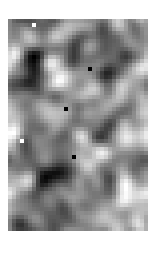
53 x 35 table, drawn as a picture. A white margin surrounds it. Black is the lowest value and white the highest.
Mirror symmetry: none. Ninth with the lowest average: bottom left. Lone odd cells: 5, 2 higher and 3 lower than their neighbours. Histogram: bell-shaped.
